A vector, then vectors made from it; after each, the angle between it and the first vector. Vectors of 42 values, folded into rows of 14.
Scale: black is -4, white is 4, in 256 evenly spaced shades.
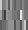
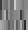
nearly opposite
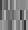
nearly opposite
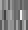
nearly parallel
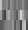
nearly parallel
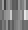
orthogonal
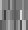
nearly parallel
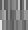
partly opposed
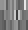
orthogonal
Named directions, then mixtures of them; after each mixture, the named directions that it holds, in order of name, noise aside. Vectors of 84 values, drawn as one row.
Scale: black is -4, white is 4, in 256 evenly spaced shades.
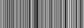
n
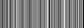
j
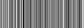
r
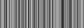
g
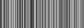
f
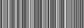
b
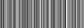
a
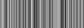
g, n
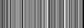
b, j, r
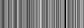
a, b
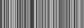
f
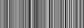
g, j, n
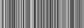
f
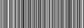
g, j, r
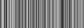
f, g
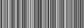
b
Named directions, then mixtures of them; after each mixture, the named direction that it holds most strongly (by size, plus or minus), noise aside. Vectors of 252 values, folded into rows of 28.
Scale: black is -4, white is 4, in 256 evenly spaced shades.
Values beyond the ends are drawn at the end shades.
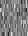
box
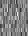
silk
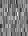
silk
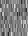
box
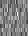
silk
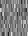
box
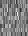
silk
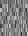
silk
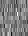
silk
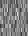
silk
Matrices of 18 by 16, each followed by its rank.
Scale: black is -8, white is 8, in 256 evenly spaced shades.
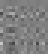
two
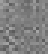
three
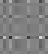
one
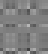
one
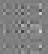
two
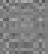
two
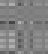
one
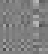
two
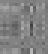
two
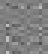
two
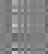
one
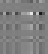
one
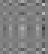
one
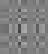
one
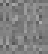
three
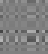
one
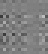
two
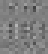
three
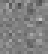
three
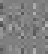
three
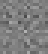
three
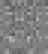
three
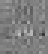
three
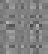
two
